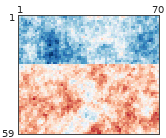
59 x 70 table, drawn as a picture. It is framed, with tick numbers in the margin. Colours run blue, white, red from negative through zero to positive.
The ninth with the lowest average is the top left. Overall the values sit about 50% of the way up the scale. The bottom part is higher, past a seam about 40% of the way down. No lone cell stands out from its neighbours.
